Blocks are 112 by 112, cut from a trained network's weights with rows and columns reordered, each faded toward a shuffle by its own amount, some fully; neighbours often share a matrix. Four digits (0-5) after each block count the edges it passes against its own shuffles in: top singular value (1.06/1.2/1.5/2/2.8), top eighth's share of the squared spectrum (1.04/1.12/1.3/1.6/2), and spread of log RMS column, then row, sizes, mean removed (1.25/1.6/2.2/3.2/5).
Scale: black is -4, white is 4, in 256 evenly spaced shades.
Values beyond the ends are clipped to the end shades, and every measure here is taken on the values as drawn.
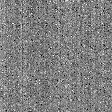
3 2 0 1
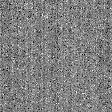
3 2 0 2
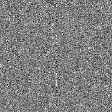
3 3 2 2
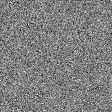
0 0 0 0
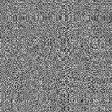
4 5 3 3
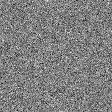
0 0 0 0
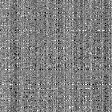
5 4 2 4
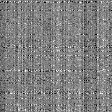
5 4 2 4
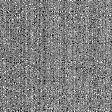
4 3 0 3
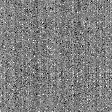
3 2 1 2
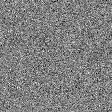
1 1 0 0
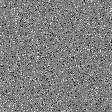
0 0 0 0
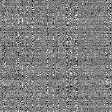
3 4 4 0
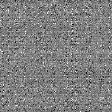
3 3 3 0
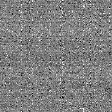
3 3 3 0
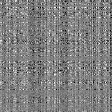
5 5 2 4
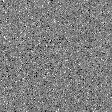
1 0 0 0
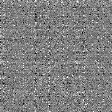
3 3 3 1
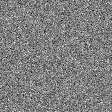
0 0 0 0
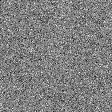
1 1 0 0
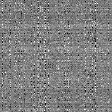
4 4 4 1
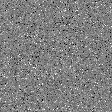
0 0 0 0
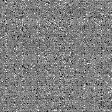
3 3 3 0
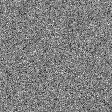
1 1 0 0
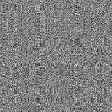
4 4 3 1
